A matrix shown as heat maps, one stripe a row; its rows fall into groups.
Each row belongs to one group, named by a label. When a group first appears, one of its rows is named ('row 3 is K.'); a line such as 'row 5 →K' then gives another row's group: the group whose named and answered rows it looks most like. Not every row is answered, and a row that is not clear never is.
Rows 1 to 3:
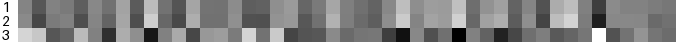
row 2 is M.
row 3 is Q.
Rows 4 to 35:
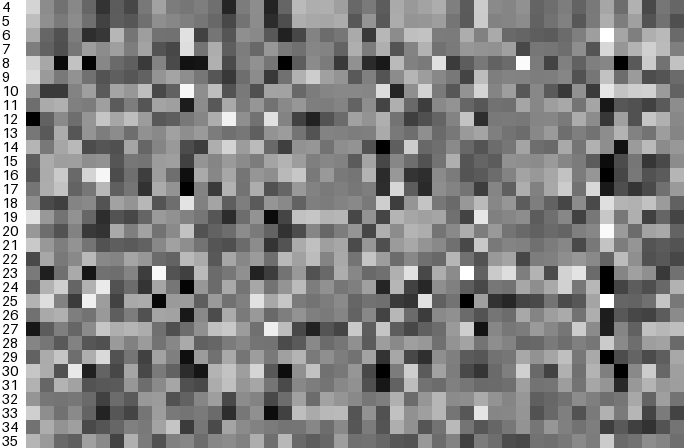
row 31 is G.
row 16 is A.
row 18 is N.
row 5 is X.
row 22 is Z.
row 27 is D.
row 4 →X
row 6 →N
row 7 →N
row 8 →G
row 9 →X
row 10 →N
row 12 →D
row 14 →G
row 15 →A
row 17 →A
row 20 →N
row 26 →A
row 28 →N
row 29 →A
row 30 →G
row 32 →X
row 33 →X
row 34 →A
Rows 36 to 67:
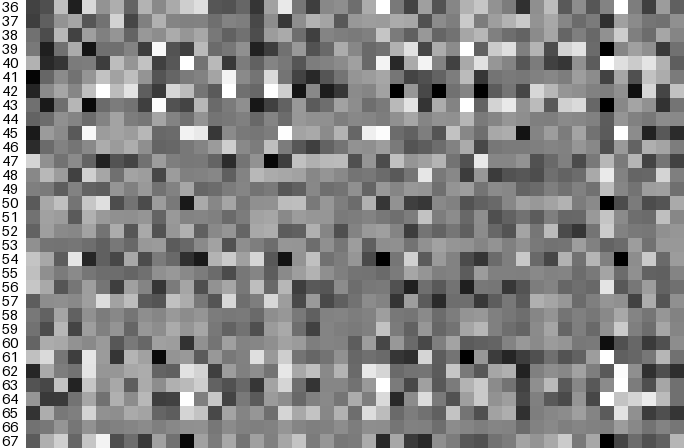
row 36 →Z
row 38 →Z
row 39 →M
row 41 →D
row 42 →D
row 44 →M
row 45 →Z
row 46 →D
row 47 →X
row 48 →Q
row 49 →N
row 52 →Q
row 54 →G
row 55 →X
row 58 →Z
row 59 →Z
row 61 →Q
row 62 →Z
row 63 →Z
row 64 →N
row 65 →Z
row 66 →Z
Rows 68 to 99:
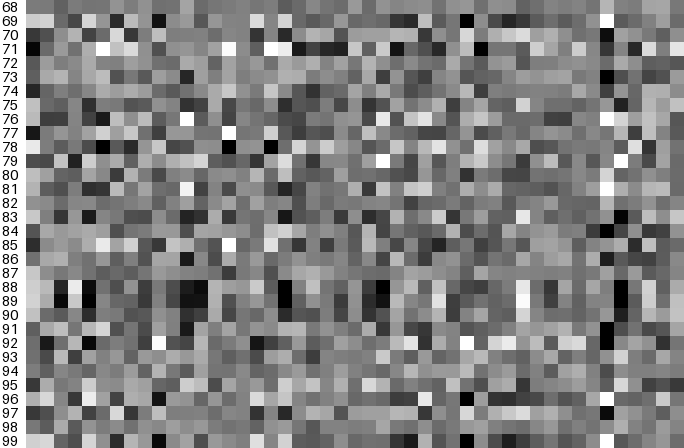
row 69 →Q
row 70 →M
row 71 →D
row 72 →Z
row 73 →A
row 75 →G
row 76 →N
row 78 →X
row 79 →Z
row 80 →Q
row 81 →N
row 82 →Q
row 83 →G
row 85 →D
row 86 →A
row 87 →X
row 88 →G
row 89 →G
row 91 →A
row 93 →Z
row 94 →M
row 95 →Z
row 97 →M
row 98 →Z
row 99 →Q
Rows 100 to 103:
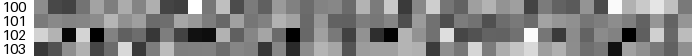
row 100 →N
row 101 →D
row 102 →G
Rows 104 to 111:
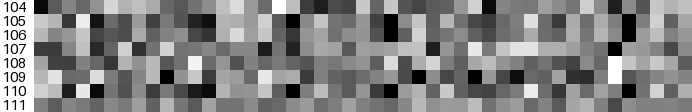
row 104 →D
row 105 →G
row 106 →G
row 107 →M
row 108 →N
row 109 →Q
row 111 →M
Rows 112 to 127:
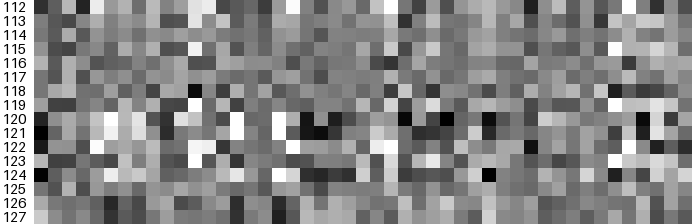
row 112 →Z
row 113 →N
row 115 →N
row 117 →Z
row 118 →A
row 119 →N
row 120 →D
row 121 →D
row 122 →Z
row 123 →N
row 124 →D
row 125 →Z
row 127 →X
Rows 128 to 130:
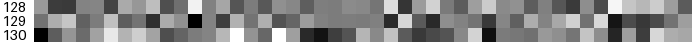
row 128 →N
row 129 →A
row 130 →D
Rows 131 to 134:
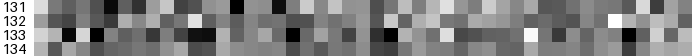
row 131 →X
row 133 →G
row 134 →G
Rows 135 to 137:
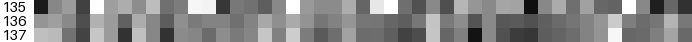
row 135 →Z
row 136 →Q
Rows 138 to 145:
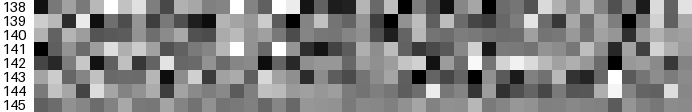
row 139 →G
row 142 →M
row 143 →Q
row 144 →Q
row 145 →M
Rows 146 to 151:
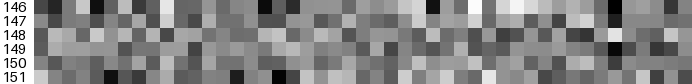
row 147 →M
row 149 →A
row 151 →X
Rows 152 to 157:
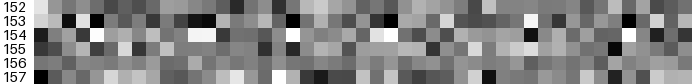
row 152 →X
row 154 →Z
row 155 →M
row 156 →N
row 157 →D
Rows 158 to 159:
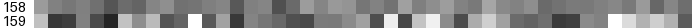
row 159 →N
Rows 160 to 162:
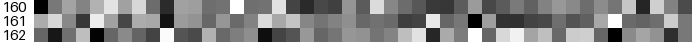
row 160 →D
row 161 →Q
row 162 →M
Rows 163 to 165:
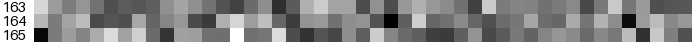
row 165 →D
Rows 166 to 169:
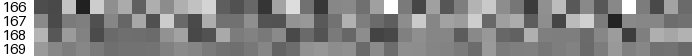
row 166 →Z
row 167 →M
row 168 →G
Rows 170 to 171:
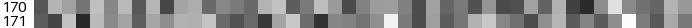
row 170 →Q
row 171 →Z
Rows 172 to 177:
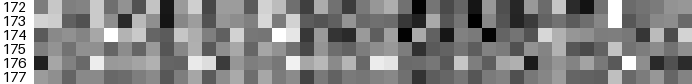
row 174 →D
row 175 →Q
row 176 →Z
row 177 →Q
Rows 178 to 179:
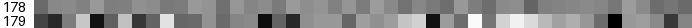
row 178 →Z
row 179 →M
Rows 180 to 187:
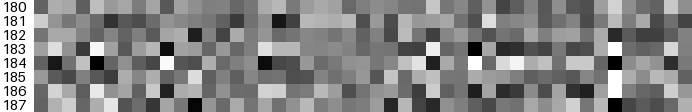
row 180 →Q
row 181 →X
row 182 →A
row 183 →Q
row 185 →N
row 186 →Q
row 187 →A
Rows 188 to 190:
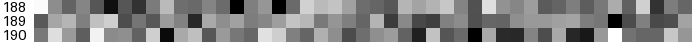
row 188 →X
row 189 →A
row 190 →Q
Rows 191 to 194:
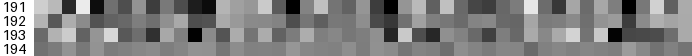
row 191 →G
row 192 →G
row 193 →A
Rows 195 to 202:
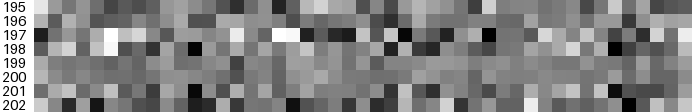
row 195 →X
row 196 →G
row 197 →D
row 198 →A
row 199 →X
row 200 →X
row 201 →A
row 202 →G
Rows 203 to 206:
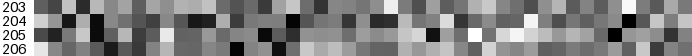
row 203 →Z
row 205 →M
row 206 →X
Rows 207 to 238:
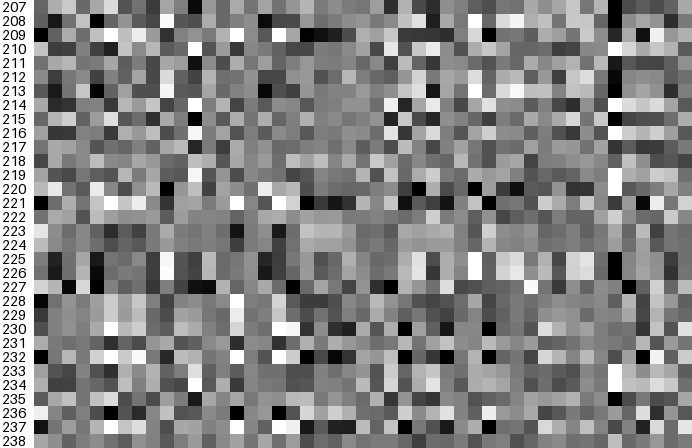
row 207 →A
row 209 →D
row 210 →N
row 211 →A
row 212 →M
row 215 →A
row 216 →N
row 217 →A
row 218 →Z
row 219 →N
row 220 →Q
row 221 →D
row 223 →X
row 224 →X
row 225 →M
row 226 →M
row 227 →G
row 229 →D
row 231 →X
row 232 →D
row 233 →N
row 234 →N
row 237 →D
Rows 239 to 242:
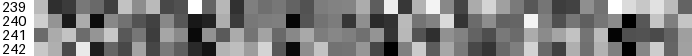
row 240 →G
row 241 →A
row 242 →G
